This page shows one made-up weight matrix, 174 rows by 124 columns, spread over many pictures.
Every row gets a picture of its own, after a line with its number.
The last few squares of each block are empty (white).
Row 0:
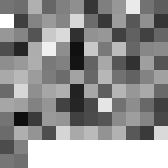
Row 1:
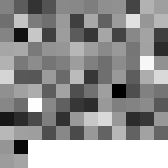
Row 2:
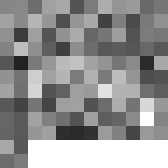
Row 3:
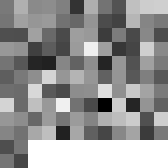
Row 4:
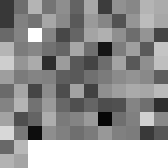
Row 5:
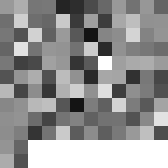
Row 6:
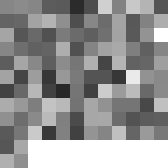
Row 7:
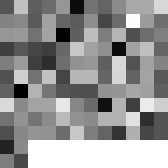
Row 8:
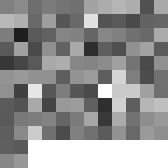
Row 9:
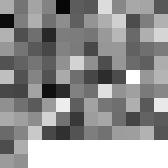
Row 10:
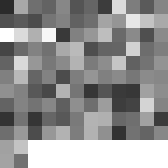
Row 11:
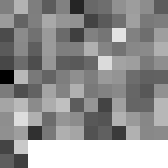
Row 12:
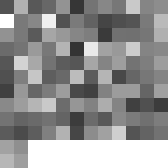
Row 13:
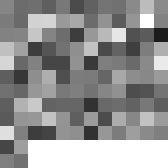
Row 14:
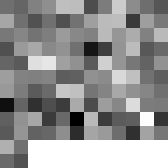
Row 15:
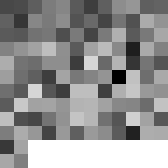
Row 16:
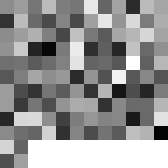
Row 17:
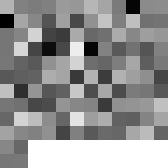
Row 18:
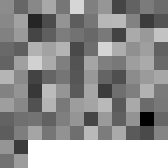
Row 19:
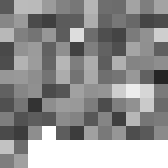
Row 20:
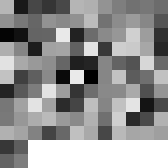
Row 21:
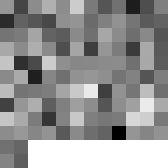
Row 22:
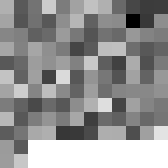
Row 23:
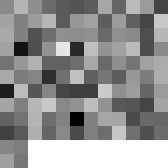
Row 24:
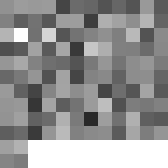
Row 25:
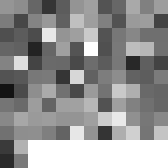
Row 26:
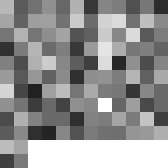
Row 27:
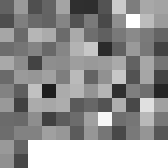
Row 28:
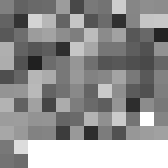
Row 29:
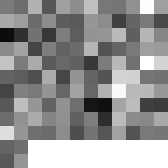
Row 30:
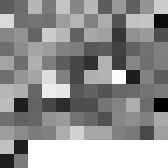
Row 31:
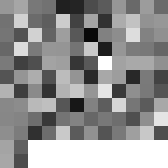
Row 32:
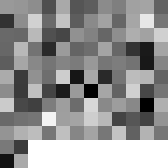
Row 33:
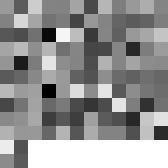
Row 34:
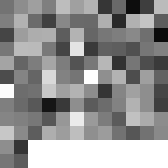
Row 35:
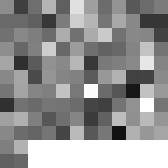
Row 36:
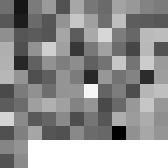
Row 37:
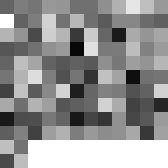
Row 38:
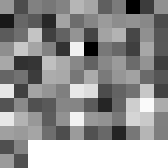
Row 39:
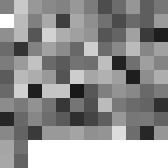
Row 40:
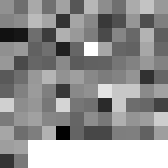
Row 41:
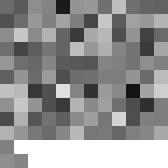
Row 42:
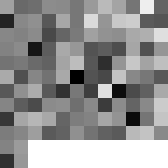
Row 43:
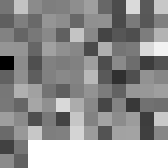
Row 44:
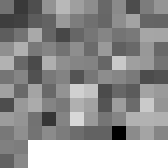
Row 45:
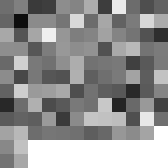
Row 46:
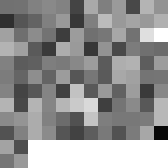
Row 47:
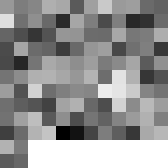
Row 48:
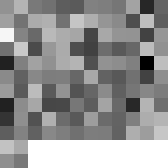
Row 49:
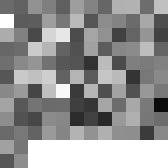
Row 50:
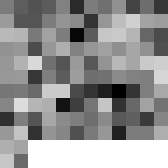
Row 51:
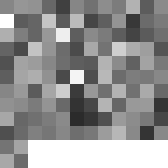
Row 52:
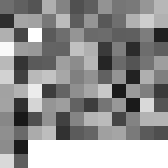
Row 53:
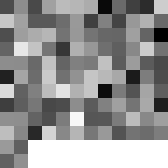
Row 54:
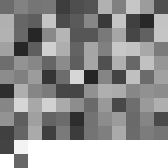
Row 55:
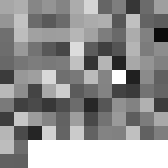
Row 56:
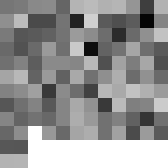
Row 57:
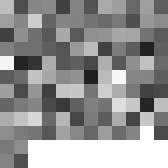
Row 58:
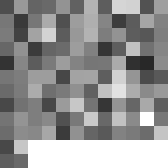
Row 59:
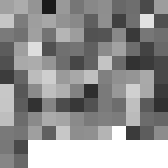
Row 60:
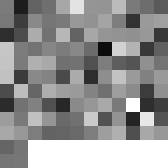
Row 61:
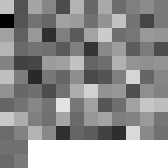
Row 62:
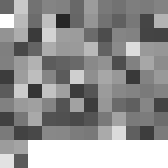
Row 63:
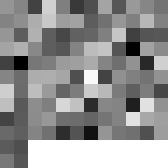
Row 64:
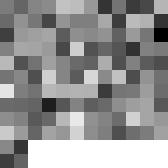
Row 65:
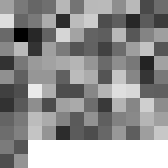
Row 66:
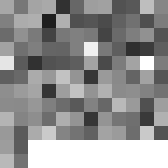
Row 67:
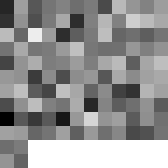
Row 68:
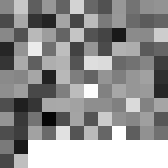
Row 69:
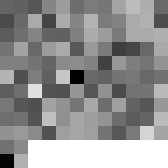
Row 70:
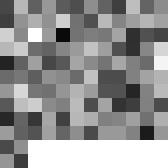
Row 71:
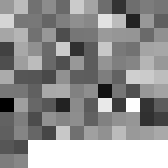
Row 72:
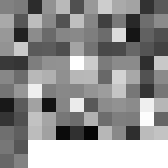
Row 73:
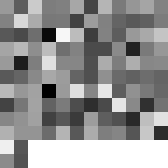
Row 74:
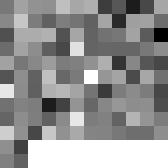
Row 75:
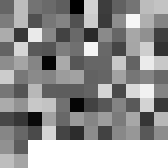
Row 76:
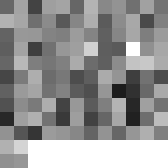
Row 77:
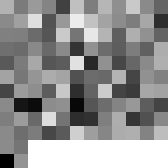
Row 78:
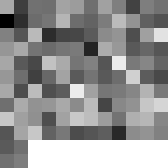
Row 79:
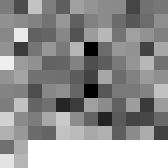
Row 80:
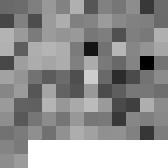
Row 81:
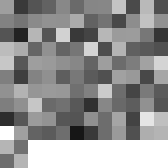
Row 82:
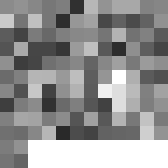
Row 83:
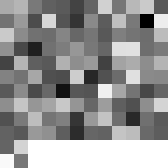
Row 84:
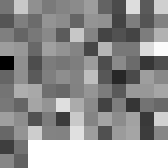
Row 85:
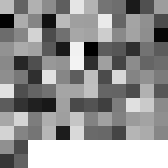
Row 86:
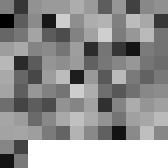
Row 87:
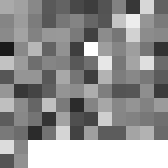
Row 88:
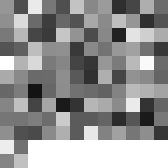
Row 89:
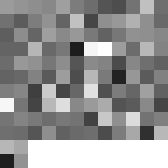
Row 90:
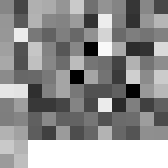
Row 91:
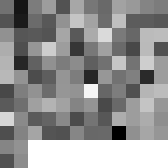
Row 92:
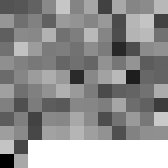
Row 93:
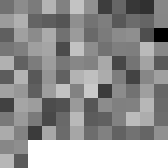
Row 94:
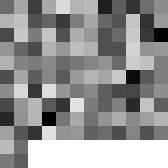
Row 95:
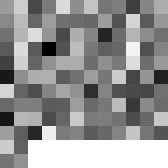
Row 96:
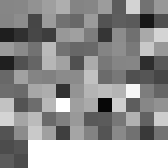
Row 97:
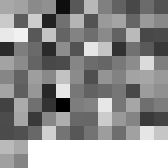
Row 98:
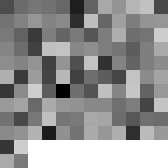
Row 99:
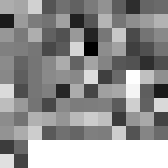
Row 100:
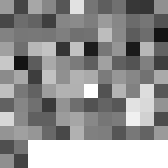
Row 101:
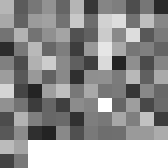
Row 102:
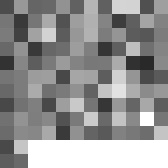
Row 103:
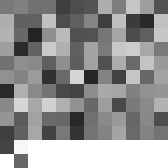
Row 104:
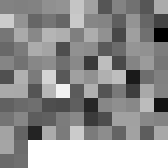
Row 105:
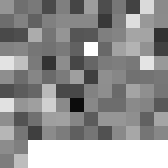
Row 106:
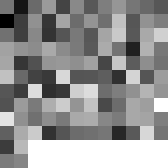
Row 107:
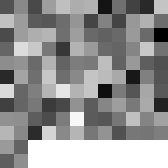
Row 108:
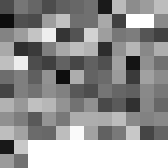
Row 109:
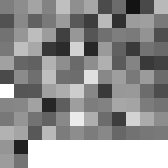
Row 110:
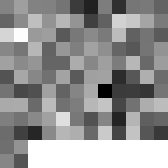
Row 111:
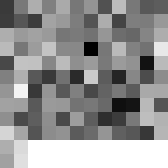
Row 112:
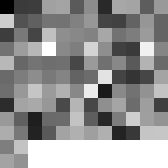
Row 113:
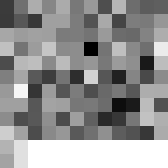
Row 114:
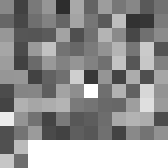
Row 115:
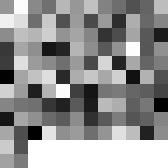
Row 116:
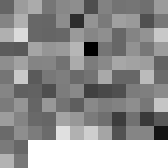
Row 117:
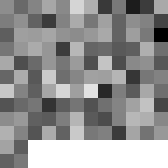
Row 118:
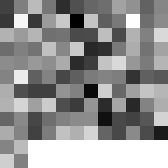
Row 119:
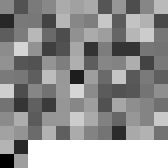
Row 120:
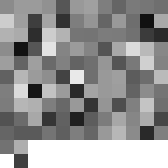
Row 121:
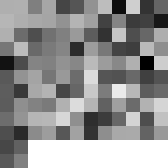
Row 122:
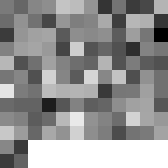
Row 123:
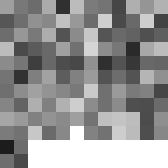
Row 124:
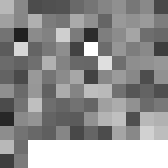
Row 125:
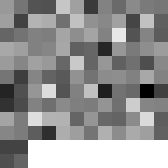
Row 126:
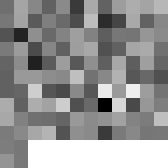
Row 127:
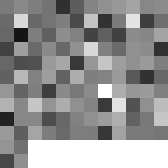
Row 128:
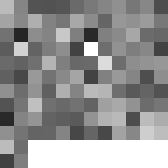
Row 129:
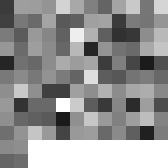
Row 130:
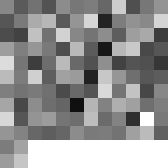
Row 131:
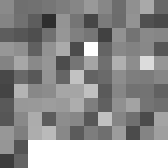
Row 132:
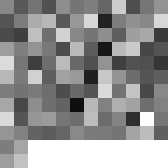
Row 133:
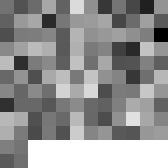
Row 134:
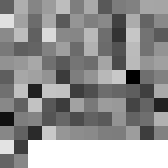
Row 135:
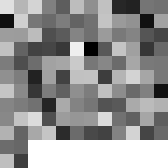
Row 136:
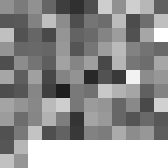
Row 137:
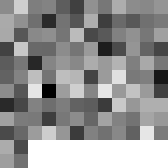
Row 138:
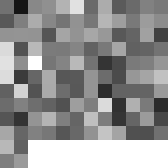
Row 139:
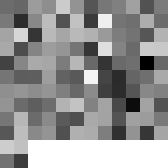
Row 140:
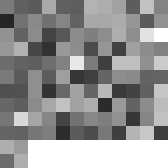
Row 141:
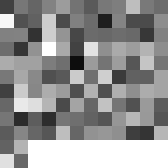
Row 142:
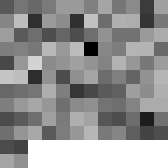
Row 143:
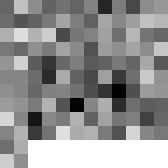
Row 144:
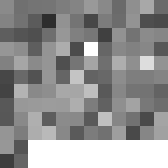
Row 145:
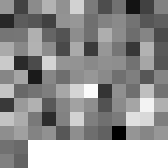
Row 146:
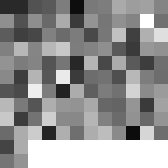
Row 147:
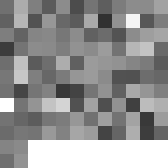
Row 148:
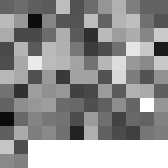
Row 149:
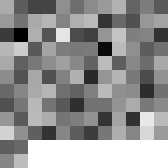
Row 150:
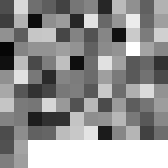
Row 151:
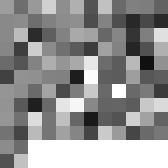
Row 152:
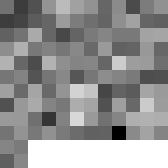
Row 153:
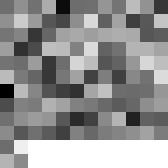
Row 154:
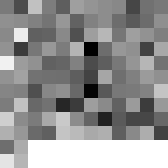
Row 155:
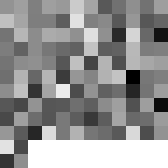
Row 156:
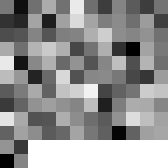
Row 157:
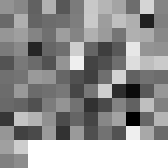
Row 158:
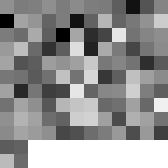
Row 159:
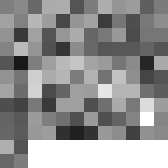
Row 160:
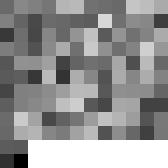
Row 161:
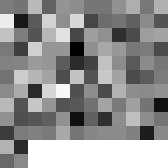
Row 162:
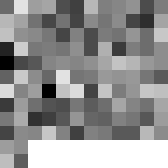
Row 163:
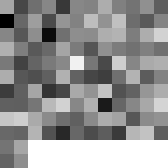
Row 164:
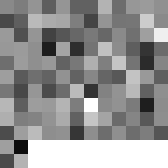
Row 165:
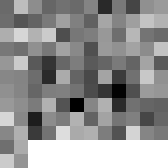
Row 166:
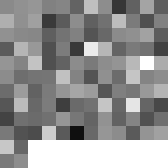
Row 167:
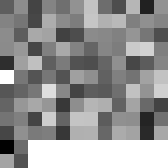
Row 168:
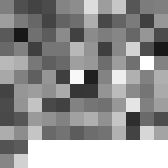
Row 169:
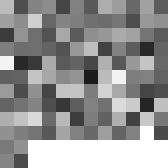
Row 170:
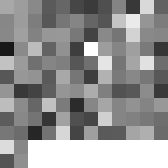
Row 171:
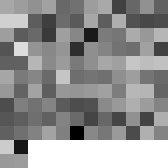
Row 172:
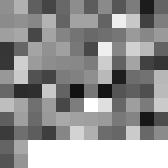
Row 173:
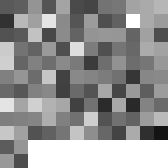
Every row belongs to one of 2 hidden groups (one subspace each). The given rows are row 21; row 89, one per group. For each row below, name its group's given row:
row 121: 89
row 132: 89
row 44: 21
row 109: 21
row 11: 89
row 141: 21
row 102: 89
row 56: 89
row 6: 21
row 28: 89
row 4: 89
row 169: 89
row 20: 89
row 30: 21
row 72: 89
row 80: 89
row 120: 21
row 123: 89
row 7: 89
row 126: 89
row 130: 89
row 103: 21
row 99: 21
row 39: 21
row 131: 89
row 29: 89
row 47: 89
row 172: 89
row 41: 89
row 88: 89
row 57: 89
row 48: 89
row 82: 89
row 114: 21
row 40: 89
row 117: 21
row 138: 89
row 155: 21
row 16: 21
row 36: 21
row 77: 21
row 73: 89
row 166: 89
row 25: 89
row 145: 21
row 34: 21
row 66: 89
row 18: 89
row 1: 89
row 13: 89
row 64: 21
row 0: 21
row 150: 89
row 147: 89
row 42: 21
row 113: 89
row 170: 89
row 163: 21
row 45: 89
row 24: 89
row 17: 21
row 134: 21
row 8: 89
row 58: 89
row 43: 89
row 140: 21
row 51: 21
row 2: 89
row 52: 89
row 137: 89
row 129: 89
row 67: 89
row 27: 89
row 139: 89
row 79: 89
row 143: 89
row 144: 89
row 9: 21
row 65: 89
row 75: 89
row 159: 89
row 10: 89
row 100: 21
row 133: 21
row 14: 89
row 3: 89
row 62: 21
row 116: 89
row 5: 89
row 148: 89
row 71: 89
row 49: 21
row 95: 21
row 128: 89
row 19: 89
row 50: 89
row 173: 89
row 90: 89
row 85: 21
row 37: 21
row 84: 89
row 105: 89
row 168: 89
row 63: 89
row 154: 89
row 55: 21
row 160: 89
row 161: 21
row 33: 89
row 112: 21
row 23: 21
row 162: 89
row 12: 21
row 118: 89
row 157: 21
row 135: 21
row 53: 21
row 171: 89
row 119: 21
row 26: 89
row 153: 21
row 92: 21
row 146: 21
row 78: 21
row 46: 21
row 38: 21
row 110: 89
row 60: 89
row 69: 21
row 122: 21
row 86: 21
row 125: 89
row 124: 89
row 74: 21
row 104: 21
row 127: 89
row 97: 89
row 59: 21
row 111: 89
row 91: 21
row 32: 21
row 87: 89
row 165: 89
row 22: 89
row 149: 89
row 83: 21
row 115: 21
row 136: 21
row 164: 21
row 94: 21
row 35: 21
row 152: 21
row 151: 89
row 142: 89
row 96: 89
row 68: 89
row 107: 21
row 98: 21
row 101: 89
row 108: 89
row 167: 89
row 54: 21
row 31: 89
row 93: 21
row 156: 21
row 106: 21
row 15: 21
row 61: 21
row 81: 89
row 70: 89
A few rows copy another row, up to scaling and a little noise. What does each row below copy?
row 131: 144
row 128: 124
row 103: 54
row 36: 91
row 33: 73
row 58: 102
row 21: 145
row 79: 154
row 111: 113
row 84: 43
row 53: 107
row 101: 26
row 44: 152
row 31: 5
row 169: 57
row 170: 87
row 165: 143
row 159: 2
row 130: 132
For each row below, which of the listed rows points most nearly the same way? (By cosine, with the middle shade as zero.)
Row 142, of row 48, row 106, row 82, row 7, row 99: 7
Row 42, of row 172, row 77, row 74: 77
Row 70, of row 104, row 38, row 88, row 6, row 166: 166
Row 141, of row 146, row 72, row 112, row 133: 112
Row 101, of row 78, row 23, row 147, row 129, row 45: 45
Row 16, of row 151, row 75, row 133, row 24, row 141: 75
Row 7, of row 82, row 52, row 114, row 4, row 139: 82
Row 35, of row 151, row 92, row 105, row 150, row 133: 133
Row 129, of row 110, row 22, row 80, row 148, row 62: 80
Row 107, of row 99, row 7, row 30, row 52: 30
